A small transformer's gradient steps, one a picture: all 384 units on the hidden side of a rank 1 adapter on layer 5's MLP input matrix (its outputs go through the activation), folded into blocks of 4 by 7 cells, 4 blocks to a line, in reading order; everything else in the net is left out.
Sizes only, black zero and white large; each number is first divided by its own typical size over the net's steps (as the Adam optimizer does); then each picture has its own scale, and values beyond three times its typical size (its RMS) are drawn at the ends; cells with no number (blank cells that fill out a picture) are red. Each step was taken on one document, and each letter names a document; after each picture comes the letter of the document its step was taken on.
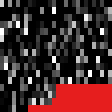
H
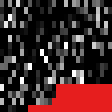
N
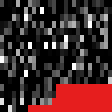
H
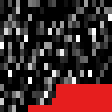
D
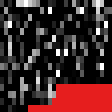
N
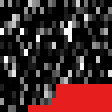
H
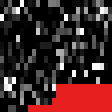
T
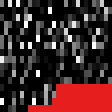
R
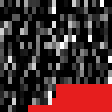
H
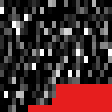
D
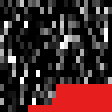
R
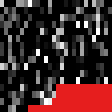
N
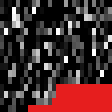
D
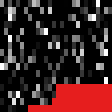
N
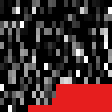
D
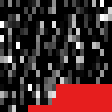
D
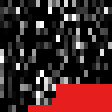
T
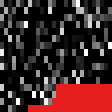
N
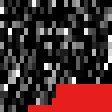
D
